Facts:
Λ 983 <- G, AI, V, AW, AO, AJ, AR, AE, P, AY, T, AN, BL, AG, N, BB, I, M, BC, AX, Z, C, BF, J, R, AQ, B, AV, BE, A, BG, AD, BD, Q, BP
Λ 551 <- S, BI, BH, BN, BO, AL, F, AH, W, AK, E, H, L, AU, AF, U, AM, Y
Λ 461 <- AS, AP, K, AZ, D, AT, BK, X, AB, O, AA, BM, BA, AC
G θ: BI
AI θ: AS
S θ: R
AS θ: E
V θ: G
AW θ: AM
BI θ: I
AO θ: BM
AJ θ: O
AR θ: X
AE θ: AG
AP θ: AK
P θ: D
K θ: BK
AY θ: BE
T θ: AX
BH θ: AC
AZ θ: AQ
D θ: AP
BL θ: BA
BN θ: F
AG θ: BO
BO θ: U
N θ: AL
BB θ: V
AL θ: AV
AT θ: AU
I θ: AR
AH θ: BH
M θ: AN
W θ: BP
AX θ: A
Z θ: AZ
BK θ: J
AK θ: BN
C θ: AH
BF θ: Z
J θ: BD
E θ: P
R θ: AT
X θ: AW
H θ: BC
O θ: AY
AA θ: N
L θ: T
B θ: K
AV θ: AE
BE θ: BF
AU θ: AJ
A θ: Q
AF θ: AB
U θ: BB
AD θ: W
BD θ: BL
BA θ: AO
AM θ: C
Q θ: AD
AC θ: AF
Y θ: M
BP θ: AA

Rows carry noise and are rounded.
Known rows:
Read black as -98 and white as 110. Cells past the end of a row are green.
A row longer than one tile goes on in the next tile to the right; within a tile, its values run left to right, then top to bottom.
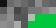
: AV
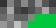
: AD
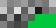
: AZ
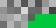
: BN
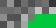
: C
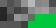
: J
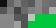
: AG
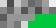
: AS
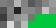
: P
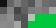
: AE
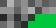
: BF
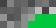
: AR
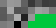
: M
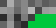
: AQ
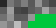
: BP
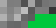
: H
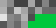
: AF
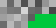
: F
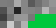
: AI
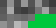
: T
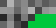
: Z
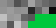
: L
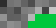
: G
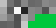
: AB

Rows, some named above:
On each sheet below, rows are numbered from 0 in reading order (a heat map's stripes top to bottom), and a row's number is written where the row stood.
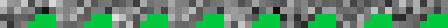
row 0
AT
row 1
H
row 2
AL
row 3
H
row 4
L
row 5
AQ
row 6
C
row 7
R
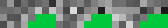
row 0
C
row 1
X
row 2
W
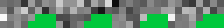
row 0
BI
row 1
AT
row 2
AE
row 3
AM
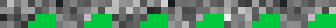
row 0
AY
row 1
BB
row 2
O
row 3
N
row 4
AH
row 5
V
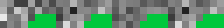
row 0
BH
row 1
P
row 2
BC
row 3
P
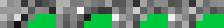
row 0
Y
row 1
AU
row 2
U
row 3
BO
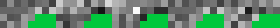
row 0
AW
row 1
AT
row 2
S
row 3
AW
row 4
AA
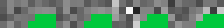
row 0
BG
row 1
BC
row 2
AC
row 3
I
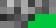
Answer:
AJ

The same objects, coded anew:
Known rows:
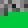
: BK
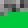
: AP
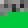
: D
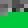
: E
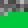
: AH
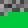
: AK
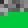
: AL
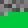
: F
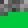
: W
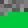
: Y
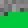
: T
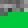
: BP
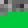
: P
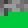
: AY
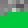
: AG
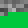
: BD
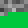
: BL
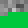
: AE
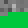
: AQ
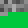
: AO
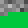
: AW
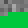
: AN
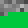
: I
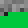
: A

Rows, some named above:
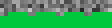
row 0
O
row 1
AT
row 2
AM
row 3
AA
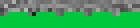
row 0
V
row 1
Q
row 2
B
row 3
B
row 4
AB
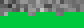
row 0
AF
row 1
AE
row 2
AI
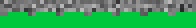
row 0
L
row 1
G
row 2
V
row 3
N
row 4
AJ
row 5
BP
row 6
AS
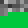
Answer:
U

